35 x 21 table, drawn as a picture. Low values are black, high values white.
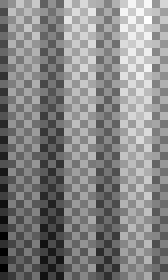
The histogram is bell-shaped. There is an overall slope up to the top right. The ninth with the lowest average is the bottom left. Upright stripes repeat 3 times across the table. The ninth with the highest average is the top right.
